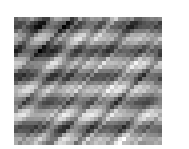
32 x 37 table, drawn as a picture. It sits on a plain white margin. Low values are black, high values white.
The top left is the ninth with the lowest average. No row or column stands out. Stripes running across repeat 5 times from top to bottom.
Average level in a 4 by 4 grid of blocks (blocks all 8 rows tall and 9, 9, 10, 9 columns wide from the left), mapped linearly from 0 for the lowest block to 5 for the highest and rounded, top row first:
0132
0123
4454
3445
